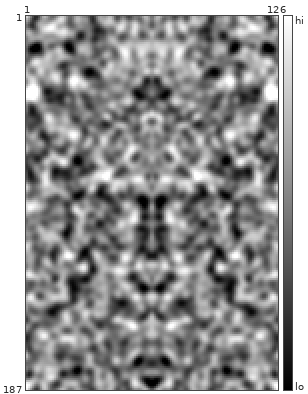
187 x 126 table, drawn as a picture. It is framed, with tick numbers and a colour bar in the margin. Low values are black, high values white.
Stripes: none. Slope: none. Grain: blotchy. Mirror symmetry: left to right. Lone odd cells: none. Seam: none.
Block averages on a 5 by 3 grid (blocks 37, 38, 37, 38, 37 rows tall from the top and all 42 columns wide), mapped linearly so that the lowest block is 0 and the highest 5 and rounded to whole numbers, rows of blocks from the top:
2 5 2 / 0 1 0 / 0 1 0 / 1 0 1 / 1 0 1
